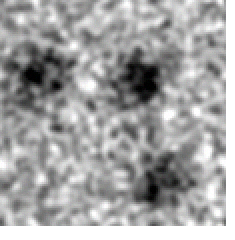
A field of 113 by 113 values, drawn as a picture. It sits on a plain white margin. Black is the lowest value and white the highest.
No lone cell stands out from its neighbours. Three dips sink into the field. No overall slope runs across the table. On average the colour sits 60% of the way up the scale. There is no seam.
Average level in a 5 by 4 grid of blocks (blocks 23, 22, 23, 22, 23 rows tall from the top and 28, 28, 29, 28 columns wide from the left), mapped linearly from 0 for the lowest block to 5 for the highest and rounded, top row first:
4 4 5 5 | 0 4 0 4 | 3 4 2 5 | 4 5 3 4 | 4 5 2 4
